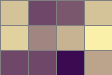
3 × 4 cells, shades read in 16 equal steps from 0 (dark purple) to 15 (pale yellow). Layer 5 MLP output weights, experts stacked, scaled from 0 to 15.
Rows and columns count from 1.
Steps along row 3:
same down up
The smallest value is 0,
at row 3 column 3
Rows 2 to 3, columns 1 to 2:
13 8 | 4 4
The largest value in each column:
13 8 11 15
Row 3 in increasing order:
0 4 4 10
